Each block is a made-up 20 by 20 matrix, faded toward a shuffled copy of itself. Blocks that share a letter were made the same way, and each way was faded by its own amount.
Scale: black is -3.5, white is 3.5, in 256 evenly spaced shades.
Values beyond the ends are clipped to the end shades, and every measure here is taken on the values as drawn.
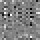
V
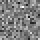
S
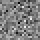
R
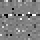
V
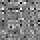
V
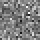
R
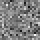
R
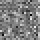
R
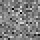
S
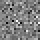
S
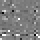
V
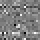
V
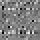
V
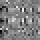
V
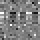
V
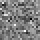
S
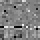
V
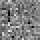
R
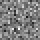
R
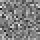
S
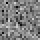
R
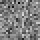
R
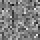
R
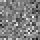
S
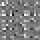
V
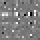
V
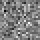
R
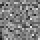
S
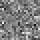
R
